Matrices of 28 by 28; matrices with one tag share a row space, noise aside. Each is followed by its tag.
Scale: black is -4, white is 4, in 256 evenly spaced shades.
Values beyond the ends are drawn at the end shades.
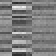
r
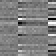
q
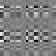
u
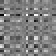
u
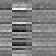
r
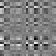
u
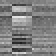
r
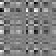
u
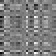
u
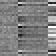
q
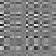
u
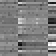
q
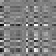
u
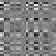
u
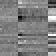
q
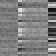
q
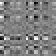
u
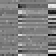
q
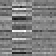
r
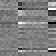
q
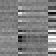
q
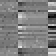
q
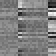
q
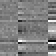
q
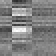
r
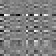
u
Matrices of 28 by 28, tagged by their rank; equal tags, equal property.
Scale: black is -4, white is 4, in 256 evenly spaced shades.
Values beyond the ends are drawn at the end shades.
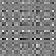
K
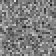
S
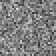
S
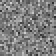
S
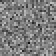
S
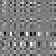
K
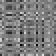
K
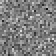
S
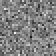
S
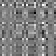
K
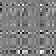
K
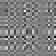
K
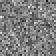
S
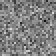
S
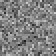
S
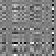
K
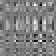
K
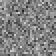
S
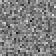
S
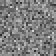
S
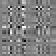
K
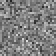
S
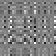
K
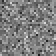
S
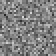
S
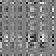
K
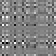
K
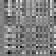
K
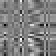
K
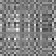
K
